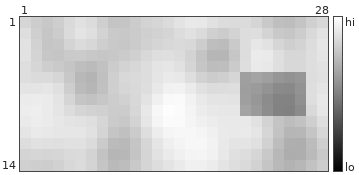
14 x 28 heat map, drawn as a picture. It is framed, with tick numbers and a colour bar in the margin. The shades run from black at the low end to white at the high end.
Roughest part: middle right. Odd patch: lower, in the middle right. Average level on the scale: 80%. Ninth with the lowest average: middle right. Histogram: skewed, a long tail of low values.
